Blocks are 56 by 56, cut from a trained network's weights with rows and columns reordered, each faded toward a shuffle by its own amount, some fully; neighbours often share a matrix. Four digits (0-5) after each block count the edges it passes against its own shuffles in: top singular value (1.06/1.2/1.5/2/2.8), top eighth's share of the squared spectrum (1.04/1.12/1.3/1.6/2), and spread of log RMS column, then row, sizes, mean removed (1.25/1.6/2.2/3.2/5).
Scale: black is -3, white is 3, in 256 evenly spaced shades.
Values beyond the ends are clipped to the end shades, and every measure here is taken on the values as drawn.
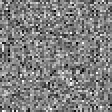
3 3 1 1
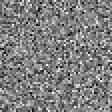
0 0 0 0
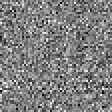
3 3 1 2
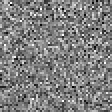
2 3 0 1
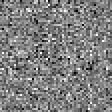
3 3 2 2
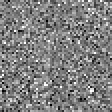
2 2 0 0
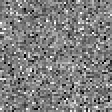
0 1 0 0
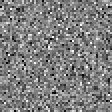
1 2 0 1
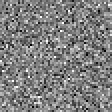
1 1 0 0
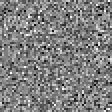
2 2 0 1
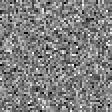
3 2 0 1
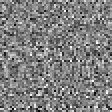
3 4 1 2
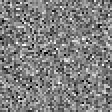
0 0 0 0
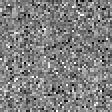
1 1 0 0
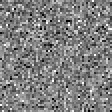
1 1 0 1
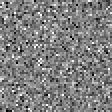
0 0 0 0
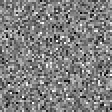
2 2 1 1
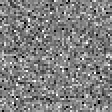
0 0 0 0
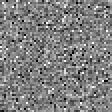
1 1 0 0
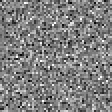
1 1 0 0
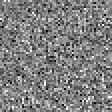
1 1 0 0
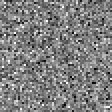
0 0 0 0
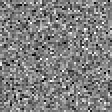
0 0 0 0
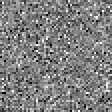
1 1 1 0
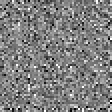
2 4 2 2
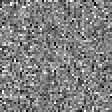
2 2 1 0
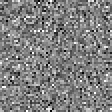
2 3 1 1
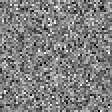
1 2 0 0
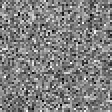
1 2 1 0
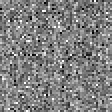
2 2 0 1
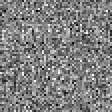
3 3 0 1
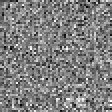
3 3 0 2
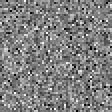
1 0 0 0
